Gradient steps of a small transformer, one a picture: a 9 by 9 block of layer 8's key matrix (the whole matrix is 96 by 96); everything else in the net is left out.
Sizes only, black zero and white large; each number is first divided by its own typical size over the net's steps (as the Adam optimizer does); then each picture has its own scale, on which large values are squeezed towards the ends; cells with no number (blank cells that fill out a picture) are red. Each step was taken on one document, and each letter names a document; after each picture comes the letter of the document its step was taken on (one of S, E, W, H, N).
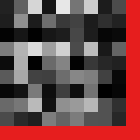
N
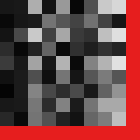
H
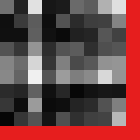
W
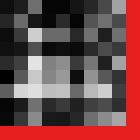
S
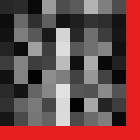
N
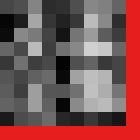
N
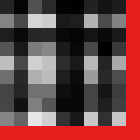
S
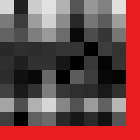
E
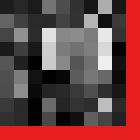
H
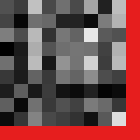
H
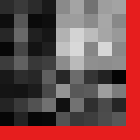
H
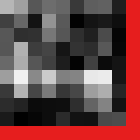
W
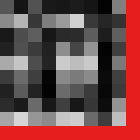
S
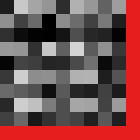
N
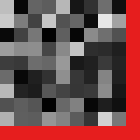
H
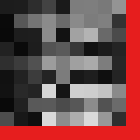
S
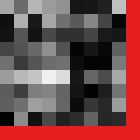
W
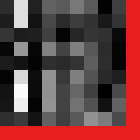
E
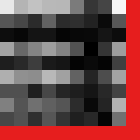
W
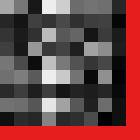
N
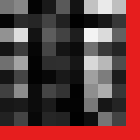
H
